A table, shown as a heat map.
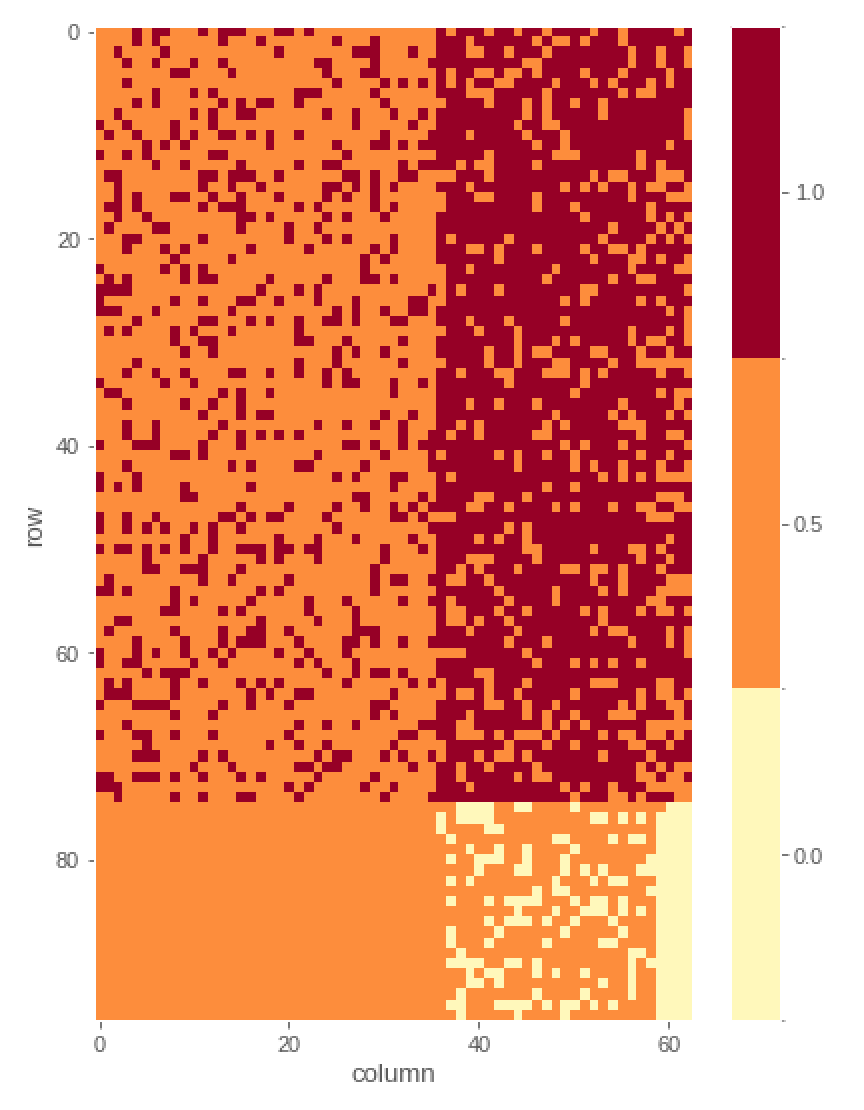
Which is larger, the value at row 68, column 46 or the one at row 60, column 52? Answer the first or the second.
the second
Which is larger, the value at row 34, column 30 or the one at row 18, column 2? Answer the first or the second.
the second
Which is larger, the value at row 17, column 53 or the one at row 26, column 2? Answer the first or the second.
the first
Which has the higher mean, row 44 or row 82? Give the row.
44
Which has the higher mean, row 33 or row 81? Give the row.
33
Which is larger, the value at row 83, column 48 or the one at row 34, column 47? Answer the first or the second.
the second
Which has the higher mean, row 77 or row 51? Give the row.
51
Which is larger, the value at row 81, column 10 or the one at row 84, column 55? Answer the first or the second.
the first
